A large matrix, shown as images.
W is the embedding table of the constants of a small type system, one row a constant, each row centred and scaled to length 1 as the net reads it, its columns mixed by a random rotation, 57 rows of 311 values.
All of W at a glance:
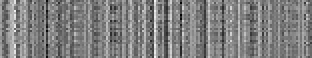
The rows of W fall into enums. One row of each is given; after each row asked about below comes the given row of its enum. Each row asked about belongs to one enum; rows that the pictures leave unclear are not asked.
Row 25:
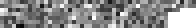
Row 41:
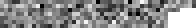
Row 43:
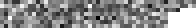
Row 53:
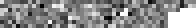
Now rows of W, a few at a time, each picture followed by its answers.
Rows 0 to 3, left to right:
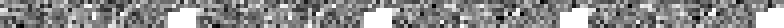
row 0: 25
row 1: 25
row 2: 53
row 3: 53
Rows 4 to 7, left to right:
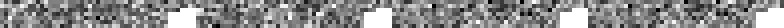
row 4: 43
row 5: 25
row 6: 41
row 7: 41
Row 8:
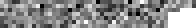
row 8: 41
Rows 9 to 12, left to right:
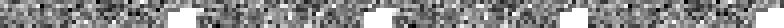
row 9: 41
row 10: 25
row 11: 25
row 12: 41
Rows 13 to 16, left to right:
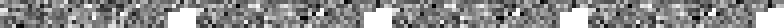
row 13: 25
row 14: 53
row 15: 53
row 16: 53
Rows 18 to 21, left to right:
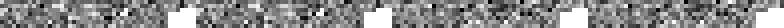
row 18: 53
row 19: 53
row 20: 41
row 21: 41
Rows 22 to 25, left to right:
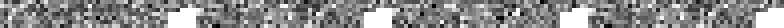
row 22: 43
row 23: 25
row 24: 53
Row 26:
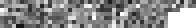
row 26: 25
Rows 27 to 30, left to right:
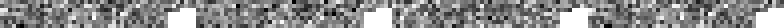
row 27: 25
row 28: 41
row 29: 43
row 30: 25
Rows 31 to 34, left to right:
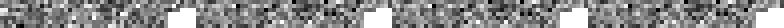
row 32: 41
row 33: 41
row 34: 41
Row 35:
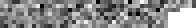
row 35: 41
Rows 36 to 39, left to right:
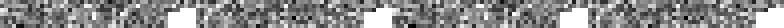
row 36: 25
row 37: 43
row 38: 25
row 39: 43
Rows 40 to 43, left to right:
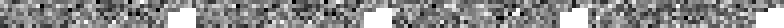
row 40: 41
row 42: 53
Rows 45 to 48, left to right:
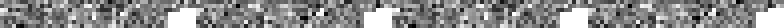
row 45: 25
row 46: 53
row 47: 25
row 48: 53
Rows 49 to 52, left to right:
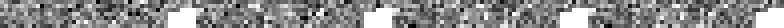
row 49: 41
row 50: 53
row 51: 25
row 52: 25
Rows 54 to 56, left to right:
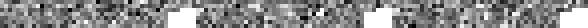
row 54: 41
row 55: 53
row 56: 25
